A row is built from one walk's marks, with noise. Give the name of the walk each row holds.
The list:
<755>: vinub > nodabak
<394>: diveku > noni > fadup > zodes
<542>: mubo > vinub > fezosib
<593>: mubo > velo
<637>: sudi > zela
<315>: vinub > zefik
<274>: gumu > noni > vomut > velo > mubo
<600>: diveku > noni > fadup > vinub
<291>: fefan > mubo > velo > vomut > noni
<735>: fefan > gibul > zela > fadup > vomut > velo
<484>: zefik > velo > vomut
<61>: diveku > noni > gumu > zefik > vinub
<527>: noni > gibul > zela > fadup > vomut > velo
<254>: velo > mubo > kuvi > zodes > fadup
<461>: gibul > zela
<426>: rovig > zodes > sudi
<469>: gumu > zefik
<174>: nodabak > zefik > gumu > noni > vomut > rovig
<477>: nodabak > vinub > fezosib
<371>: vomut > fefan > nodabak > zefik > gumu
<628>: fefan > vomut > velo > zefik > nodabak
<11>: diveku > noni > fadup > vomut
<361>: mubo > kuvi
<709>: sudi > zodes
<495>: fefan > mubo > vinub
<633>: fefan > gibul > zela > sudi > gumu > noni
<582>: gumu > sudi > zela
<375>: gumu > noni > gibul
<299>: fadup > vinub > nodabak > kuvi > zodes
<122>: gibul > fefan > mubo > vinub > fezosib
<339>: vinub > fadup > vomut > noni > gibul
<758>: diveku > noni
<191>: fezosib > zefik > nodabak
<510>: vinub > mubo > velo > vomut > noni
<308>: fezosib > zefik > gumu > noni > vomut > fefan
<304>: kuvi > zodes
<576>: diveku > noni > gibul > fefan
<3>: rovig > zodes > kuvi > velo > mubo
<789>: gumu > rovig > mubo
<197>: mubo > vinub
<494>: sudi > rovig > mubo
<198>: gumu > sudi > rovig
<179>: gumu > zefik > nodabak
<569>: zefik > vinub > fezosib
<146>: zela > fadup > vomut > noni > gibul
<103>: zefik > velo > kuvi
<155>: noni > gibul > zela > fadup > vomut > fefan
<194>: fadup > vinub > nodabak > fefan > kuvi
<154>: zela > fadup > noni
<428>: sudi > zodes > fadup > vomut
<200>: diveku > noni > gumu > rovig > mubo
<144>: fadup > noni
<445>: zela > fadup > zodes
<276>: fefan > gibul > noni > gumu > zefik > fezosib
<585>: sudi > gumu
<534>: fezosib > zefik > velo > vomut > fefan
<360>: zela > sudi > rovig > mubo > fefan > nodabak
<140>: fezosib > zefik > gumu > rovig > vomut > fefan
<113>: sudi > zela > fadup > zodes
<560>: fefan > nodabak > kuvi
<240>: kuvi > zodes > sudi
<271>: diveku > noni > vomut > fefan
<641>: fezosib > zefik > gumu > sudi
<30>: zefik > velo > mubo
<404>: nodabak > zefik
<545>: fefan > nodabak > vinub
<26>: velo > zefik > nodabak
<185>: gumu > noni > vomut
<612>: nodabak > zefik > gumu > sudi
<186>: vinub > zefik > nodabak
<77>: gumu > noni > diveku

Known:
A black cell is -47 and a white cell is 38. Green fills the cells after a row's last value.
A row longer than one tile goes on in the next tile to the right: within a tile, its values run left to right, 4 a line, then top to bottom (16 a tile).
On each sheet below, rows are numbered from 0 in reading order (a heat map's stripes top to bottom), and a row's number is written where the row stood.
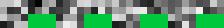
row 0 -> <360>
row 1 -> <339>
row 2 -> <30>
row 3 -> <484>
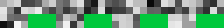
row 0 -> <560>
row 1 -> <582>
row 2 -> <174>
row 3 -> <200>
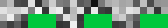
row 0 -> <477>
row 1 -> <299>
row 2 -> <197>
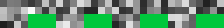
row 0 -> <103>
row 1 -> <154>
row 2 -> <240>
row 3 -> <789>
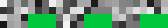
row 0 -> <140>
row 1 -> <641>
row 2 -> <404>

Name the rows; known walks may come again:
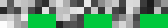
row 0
<200>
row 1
<542>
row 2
<445>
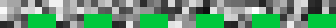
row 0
<545>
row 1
<495>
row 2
<304>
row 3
<154>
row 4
<26>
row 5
<113>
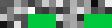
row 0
<484>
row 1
<140>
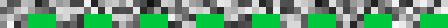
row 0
<469>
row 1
<477>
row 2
<789>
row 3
<371>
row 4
<191>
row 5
<174>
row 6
<612>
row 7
<600>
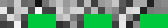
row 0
<299>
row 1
<197>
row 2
<641>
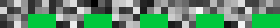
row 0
<240>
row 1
<3>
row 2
<360>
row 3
<103>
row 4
<361>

